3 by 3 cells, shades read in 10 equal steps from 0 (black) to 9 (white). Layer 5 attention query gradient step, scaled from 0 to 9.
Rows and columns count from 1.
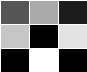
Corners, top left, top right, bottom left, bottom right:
3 1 0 0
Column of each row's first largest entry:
2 3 2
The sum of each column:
10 15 9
